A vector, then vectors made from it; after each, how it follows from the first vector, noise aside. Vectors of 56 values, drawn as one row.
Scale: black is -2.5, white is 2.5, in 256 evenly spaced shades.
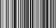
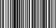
sign-scrambled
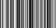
sign-scrambled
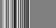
partly zeroed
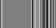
partly zeroed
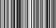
sign-scrambled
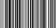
sign-scrambled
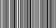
partly zeroed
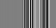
partly zeroed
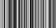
sign-scrambled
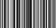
sign-scrambled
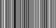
partly zeroed
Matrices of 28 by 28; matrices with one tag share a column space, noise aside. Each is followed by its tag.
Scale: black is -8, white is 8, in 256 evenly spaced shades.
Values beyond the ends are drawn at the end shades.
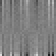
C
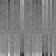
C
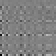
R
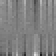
C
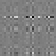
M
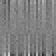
C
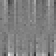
C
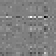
M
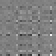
R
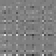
R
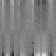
C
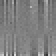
C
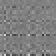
R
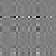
M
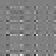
R
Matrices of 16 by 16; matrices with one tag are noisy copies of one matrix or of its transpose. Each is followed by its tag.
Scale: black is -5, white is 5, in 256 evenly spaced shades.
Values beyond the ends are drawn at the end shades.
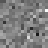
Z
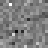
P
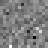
Z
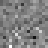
Z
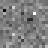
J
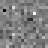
J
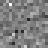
P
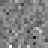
Z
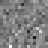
Z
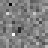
J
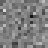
P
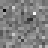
J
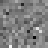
Z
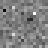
J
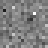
J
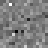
P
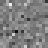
P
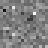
J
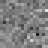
Z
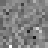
Z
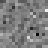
Z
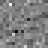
P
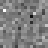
P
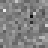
P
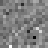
Z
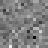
Z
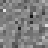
P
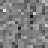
P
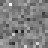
P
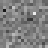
J
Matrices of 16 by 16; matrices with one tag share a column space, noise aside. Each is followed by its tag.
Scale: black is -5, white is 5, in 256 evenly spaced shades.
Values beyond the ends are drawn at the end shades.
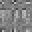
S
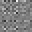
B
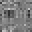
S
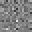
B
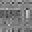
S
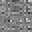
B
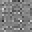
B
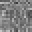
S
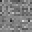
B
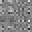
B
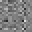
B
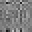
S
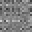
B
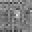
S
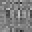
S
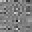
B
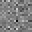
B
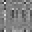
S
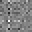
B
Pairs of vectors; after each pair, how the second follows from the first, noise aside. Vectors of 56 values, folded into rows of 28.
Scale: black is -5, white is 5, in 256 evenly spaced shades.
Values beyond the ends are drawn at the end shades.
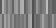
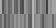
negated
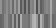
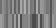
negated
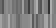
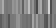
negated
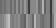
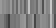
negated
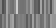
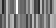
scaled up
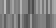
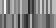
scaled up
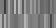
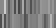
negated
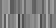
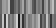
scaled up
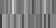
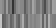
negated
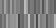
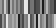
scaled up
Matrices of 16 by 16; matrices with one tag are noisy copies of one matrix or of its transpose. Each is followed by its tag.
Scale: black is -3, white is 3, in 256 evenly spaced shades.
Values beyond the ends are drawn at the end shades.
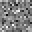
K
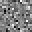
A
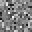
A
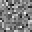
A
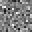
A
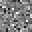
A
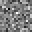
A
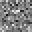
K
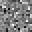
A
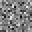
K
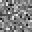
A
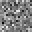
K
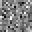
K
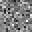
A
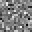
A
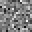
A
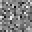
K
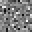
A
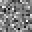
A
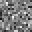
A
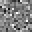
A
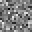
A
